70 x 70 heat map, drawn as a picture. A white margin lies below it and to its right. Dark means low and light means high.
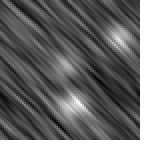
No row or column stands out. No overall slope runs across the table. There are no lone odd cells. Overall the values sit about 30% of the way up the scale. Three bumps rise from the field. Most values sit low, with a long tail of high ones. The ninth with the highest average is the bottom middle.
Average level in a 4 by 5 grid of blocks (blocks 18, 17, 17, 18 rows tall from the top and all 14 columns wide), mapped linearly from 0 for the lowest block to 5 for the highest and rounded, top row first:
2 2 2 2 3
2 2 4 2 4
1 2 5 1 0
1 2 5 3 1
